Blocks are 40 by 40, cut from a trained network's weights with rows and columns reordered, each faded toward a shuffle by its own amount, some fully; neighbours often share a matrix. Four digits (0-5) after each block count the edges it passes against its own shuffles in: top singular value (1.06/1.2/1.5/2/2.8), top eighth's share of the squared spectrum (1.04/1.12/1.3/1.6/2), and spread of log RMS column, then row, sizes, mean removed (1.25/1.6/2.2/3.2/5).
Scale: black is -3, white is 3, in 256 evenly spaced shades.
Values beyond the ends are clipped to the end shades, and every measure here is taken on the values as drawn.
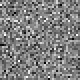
0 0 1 0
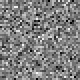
2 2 0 0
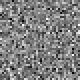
3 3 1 1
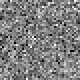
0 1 0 0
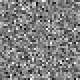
1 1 0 0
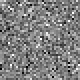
0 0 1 0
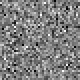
2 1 0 0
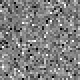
0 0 0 0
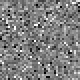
0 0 0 0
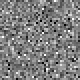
0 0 0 0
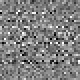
3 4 0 3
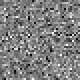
2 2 0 1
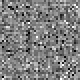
2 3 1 1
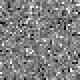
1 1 0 0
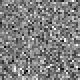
2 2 0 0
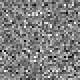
3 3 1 2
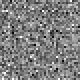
1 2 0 0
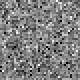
1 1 0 0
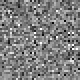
2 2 1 0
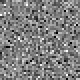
0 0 0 0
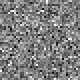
1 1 0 0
